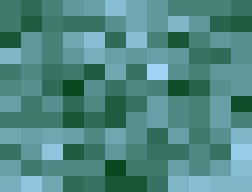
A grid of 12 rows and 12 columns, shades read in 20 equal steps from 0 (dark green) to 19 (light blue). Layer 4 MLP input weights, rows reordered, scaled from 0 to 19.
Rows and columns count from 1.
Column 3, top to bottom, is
8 7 8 8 6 5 10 7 13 17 9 13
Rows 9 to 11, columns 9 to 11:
12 7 10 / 6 9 6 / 12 9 12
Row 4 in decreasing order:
15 14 12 12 11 11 11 11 10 8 6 5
